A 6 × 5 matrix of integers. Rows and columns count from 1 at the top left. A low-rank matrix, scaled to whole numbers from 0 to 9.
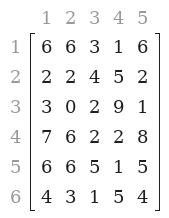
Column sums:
28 23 17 23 26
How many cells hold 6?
6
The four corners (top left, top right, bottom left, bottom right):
6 6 4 4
